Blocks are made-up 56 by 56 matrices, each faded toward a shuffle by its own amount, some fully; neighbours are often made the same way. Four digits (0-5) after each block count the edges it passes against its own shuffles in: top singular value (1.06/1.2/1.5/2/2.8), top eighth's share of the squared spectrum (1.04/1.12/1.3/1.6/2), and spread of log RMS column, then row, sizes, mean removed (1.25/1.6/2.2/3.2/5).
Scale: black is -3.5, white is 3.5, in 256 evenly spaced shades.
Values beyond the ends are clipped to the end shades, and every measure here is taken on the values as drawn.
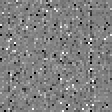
2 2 1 0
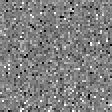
2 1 1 0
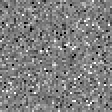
2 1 0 0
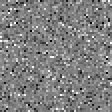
0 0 0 0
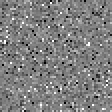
0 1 0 0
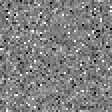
0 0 0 0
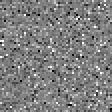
0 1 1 0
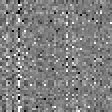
4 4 2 1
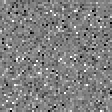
1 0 0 0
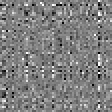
4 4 3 3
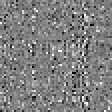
4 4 2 1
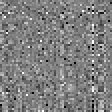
4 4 2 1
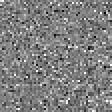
3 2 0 0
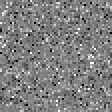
0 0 0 0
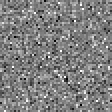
0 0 0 0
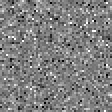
2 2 0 0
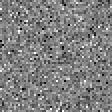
1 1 0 0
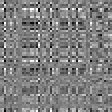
5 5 4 4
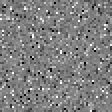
0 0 0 0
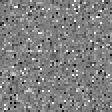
1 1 0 0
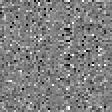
3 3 2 1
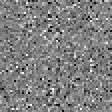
3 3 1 1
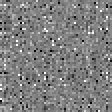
3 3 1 1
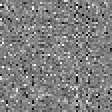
4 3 2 1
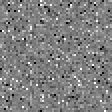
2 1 0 0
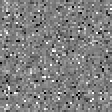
3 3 1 0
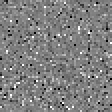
2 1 0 0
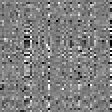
4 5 3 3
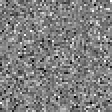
2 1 0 0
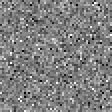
1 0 0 0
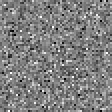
1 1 0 0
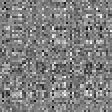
4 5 3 3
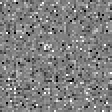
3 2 0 1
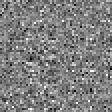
3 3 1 1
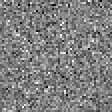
2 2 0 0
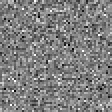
3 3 1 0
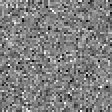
1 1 0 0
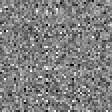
3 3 1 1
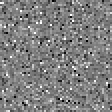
0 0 0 0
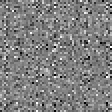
4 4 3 1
